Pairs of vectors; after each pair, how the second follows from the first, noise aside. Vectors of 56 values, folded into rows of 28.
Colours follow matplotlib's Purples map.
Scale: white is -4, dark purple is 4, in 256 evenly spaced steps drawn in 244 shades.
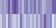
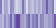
wrapped around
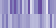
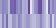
copied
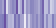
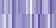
reversed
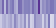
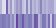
reversed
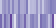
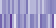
copied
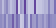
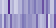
wrapped around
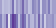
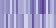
reversed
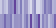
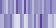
reversed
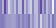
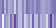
reversed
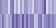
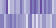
wrapped around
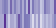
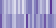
reversed
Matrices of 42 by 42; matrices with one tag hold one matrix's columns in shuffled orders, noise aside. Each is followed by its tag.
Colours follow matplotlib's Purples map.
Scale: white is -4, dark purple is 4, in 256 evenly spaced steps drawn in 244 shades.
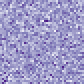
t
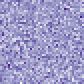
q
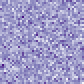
q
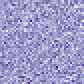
t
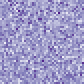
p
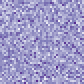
t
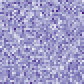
p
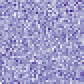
p
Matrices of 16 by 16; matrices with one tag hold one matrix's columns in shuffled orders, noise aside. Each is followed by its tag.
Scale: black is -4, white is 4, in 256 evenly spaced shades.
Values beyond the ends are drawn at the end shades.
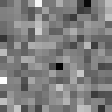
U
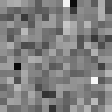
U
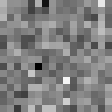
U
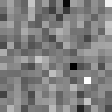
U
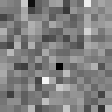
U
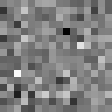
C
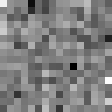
U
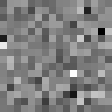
C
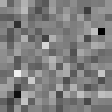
C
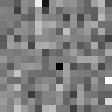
U
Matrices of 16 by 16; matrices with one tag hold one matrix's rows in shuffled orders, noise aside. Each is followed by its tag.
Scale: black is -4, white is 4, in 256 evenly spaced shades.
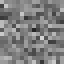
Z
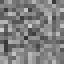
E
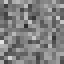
E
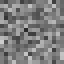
E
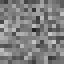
Z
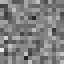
E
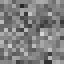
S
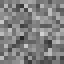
S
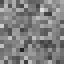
S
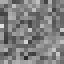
E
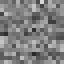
Z
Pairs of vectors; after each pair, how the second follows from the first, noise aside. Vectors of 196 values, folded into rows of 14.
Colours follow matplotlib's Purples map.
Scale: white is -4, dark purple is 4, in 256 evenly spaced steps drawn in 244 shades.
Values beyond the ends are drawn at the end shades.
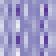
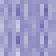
shrunk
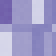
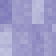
shrunk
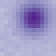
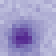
reversed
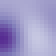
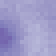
shrunk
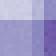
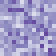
shuffled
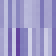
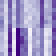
scaled up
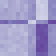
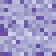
shuffled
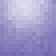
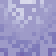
partly zeroed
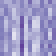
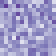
shuffled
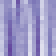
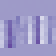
partly zeroed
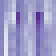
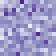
shuffled
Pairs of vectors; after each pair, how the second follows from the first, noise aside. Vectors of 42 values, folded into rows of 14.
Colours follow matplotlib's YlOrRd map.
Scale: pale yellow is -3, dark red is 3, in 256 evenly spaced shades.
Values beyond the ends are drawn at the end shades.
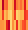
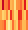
sign-scrambled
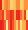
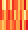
shuffled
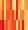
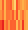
shrunk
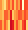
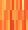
shrunk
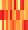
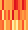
shuffled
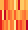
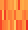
shrunk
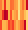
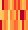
reversed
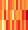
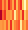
reversed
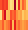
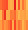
shrunk
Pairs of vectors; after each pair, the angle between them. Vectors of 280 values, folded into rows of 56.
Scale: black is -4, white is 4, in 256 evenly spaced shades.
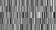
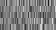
orthogonal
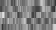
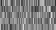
partly aligned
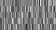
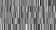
nearly opposite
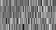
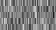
partly opposed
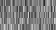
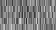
partly aligned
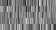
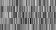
partly opposed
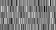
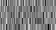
orthogonal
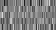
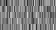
partly aligned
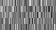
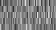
partly opposed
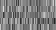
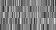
nearly opposite
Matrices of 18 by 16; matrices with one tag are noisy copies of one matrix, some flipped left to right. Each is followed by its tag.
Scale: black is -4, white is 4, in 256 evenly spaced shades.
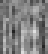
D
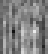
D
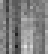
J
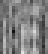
D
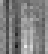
J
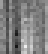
J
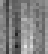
J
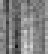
J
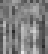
D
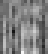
D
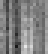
J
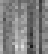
J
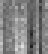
J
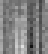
J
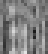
D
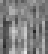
D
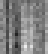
J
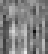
D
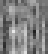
D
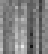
J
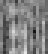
D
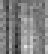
J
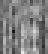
D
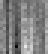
J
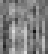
D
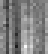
J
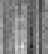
J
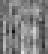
D
